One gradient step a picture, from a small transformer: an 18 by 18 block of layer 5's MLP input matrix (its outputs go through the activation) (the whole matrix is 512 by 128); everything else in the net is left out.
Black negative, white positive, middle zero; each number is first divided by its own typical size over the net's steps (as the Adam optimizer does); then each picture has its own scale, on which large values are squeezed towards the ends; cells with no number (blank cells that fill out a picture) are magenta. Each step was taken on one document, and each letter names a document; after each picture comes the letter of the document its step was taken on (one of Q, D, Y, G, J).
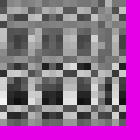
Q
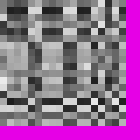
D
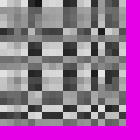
D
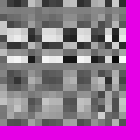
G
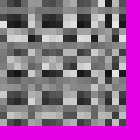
G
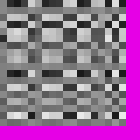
G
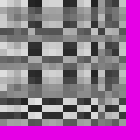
D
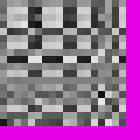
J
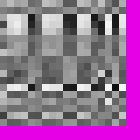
G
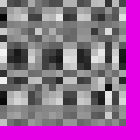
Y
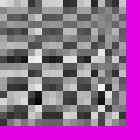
J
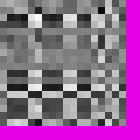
D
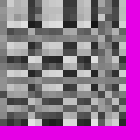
J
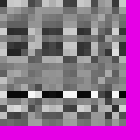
Q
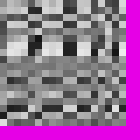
J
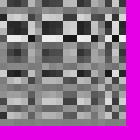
G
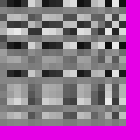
G
